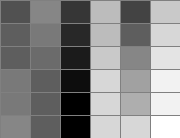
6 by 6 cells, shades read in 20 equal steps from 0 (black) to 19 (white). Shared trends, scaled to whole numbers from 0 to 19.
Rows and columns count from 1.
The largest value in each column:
10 10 4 16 16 19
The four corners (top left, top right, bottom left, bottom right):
6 15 10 19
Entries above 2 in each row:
6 6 5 5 5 5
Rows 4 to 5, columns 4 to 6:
16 12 18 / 16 13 18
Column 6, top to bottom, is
15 16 17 18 18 19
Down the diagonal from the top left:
6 9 2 16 13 19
